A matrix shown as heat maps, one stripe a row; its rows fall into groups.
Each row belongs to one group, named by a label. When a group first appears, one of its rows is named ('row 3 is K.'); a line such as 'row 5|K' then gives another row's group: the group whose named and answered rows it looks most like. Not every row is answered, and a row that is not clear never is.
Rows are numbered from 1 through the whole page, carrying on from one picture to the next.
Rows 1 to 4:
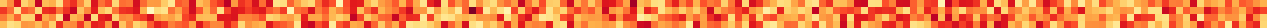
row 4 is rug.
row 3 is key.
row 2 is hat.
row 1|key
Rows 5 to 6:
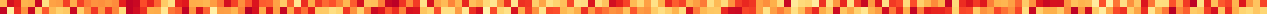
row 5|key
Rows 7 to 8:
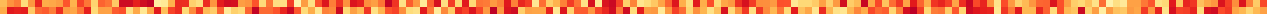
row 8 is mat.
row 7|key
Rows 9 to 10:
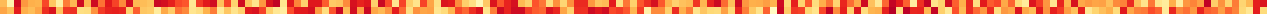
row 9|rug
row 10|mat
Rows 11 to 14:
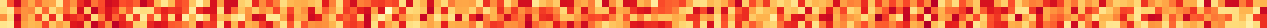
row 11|key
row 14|rug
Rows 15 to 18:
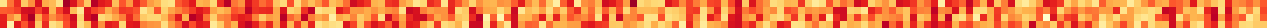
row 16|hat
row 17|hat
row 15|key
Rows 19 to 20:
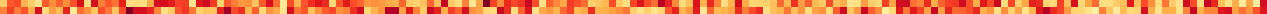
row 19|rug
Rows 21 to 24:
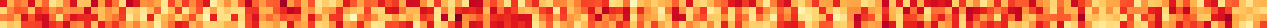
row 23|mat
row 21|hat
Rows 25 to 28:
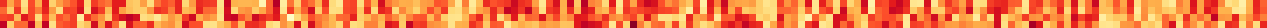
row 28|hat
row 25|rug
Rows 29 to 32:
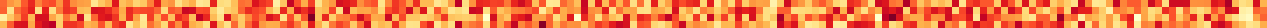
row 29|mat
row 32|mat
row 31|rug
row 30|hat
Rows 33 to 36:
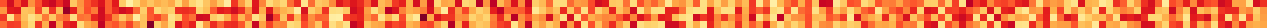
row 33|mat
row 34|key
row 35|rug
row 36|key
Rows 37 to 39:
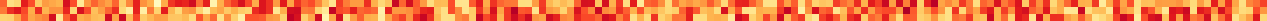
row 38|mat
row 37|hat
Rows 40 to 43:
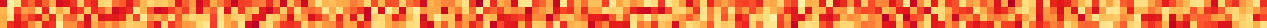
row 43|mat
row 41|rug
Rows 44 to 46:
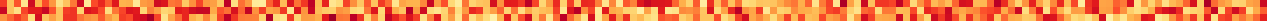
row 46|key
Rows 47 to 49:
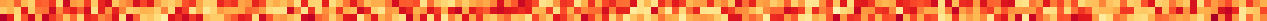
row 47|key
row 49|hat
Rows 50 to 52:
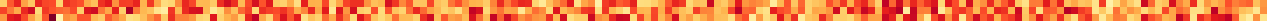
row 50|key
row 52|mat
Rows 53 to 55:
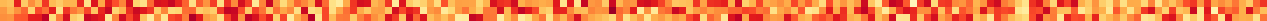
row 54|key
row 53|rug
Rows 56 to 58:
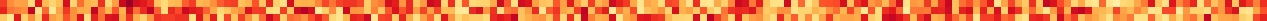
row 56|key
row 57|hat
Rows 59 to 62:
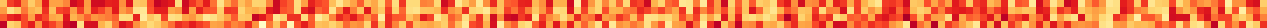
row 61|mat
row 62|hat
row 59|rug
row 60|rug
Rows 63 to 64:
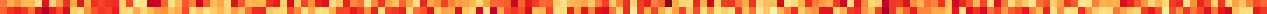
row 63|rug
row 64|mat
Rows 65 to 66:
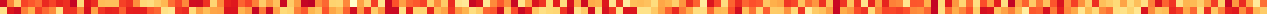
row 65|hat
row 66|key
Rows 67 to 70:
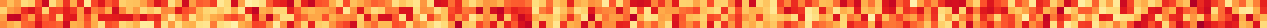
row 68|mat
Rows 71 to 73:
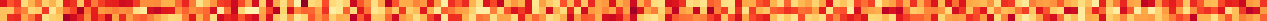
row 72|rug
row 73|key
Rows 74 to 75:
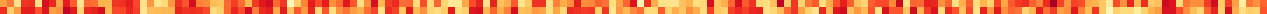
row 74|hat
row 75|hat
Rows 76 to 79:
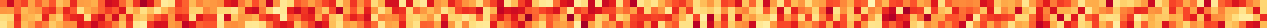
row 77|mat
